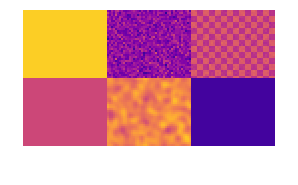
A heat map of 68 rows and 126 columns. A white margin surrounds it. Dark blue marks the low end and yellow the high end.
The table splits into 2 rows of 3 panels. Panel 1,1: very high, flat. Panel 1,2: low, fine-grained. Panel 1,3: middling, checkered. Panel 2,1: middling, flat. Panel 2,2: high, blotchy. Panel 2,3: very low, flat.
